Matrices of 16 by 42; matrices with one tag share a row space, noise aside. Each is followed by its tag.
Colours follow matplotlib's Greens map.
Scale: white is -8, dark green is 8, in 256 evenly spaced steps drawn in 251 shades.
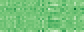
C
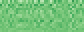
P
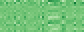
C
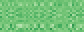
P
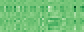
C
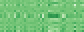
C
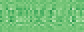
P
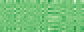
C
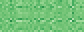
P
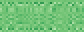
P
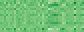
C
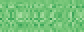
P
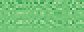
P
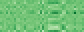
C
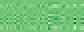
C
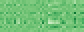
C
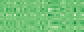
C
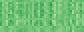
P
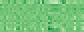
C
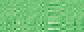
C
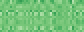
P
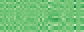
C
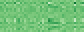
C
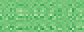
P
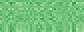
P
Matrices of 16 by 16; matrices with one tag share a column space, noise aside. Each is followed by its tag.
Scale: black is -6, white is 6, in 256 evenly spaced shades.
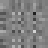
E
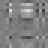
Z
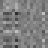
E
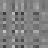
E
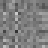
E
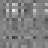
Z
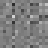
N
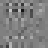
Z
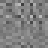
N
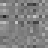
N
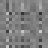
E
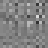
N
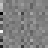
E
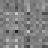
E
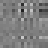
Z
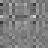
N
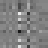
E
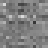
N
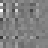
Z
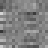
E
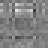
Z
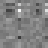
Z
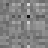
N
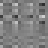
N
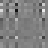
Z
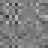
N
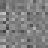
E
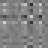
N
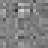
Z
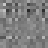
Z
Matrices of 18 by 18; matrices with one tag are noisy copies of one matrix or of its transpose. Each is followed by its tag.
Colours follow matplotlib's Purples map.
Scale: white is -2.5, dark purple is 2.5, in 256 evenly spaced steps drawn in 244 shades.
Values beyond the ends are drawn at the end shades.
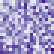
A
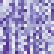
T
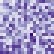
A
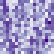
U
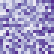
A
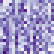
T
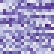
T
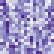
U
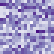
U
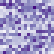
U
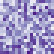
A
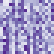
T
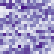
U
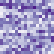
U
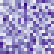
A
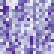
U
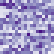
U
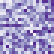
A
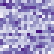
U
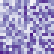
A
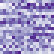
T
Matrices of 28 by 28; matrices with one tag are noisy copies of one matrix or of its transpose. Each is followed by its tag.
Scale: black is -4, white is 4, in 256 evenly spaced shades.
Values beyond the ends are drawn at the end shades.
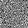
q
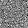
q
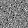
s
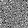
q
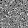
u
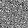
q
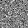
u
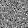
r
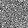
q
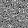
s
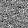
s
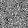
s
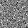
r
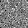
u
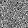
r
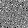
q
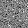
s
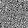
q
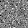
u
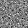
r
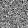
u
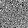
q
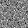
r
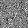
s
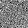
q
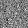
s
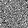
q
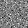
r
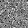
u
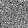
q
